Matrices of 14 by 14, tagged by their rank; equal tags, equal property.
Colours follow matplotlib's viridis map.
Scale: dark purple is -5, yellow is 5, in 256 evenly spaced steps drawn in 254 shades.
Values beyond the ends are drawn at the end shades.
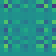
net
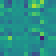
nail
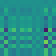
net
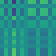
net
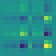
net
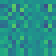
nail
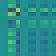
net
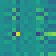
nail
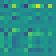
nail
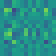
nail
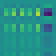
net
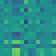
nail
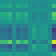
net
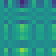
net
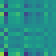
net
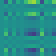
net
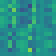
nail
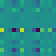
net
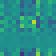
nail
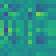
nail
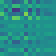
nail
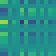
net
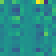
nail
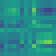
nail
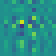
nail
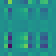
net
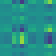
net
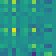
nail
